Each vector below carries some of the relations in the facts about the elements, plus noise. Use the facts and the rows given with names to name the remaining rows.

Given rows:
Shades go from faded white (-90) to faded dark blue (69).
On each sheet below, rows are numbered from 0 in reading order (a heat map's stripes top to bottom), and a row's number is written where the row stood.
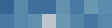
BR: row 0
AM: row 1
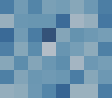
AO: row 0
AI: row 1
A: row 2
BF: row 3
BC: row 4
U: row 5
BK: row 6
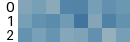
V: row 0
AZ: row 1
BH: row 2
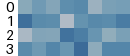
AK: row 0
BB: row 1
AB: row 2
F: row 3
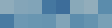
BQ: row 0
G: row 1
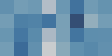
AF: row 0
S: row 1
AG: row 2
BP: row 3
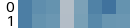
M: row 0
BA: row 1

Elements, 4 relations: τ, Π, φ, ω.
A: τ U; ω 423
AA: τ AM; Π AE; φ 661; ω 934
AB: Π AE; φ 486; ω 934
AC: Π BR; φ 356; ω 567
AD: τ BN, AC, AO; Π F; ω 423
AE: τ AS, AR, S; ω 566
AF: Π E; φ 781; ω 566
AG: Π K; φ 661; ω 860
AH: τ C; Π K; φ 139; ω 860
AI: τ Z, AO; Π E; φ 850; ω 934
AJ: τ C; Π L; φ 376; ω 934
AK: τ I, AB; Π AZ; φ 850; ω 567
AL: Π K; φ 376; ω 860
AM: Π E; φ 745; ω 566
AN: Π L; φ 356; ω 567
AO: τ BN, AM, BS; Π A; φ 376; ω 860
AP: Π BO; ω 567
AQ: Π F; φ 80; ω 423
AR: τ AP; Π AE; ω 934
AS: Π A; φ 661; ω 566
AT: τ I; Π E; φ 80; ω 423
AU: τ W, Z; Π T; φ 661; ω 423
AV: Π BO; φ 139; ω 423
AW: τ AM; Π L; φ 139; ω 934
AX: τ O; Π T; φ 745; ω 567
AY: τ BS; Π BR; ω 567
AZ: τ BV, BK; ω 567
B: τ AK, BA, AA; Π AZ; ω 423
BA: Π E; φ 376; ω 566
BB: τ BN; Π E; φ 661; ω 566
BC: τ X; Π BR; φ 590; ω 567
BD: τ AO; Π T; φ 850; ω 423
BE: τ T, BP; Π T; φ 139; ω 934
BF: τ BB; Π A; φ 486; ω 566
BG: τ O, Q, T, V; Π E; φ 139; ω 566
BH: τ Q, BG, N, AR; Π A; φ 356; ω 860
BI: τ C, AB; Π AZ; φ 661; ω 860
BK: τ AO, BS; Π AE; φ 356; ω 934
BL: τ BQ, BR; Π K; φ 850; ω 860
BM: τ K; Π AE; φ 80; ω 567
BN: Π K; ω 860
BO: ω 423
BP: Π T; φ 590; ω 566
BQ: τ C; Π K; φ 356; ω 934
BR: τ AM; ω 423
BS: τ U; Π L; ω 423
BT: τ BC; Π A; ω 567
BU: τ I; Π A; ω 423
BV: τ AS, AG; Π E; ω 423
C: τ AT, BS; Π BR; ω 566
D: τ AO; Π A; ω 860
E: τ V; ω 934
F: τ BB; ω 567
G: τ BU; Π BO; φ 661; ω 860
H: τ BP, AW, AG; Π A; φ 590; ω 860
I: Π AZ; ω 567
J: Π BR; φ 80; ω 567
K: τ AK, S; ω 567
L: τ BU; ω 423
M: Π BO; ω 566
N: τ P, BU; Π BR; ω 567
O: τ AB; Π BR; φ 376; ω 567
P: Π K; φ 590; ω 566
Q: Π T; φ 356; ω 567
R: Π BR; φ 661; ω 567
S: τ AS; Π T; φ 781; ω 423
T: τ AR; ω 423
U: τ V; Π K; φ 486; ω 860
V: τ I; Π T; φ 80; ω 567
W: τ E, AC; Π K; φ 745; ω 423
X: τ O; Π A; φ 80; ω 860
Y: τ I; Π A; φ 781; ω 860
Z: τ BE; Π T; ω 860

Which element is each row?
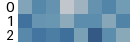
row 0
AS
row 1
BL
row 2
T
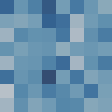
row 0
L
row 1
AJ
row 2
AW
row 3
X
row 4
AA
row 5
AT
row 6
AR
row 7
Q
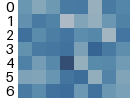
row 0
AY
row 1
H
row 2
BD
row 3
BV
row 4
BU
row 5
E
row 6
BO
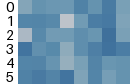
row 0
K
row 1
AE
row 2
AP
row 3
BN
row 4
AL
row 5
AV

